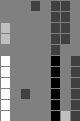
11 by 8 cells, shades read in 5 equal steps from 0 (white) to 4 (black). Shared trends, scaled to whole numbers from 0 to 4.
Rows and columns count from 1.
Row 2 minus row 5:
0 0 0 0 0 0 1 0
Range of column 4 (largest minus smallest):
1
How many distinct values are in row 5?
2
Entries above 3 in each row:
0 0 0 0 0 1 1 1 1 1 1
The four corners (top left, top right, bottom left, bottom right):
2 2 0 3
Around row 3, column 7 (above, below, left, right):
3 3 3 2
